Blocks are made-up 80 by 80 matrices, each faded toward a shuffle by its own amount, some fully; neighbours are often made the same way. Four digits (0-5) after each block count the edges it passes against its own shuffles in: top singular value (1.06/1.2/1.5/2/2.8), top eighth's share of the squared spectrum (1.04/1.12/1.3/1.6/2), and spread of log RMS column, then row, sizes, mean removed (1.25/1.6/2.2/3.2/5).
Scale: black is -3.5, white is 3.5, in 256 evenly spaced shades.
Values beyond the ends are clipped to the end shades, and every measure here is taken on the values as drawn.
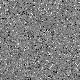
0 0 0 0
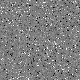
2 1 0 0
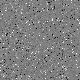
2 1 0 0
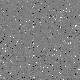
2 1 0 0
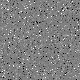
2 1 0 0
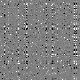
5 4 3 2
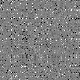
4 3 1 2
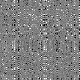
5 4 3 2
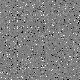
3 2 1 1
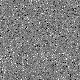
1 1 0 0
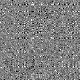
4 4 2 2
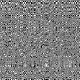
4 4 3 3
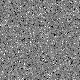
2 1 0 0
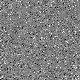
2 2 0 1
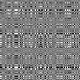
5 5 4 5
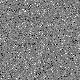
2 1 0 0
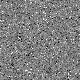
1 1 0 0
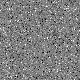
0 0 0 0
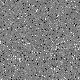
2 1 1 0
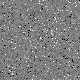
1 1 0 0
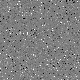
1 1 0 0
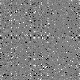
4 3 2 2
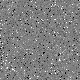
1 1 0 0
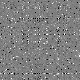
4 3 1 2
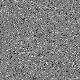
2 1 0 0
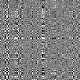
5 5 4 3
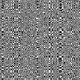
5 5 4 3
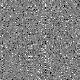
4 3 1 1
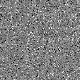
3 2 1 0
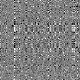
5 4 3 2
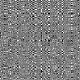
5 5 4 3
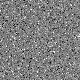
0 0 0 0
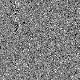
1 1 2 0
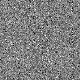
1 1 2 0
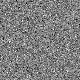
0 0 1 0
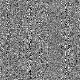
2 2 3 0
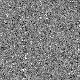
0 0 1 0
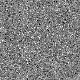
1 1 1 0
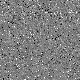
1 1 0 0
